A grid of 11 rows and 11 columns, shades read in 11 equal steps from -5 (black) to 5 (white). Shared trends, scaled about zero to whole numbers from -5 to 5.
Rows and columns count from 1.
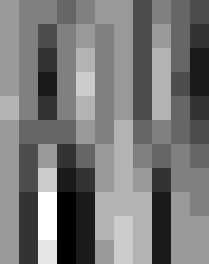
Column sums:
12 -14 5 -24 -7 8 19 -4 -9 -4 -17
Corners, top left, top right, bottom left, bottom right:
1 -2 1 1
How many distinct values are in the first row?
4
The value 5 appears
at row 9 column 3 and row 10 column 3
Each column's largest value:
2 0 5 0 3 2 3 2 2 1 1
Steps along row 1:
down same down up up same down up down down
